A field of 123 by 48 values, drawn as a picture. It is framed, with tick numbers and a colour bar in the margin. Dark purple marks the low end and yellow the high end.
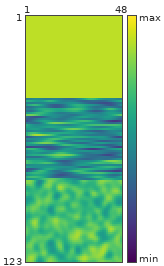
The table splits into 3 rows of 1 panel. Panel 1,1: very high, flat. Panel 2,1: middling, streaked across, strong in contrast. Panel 3,1: high, blotchy.
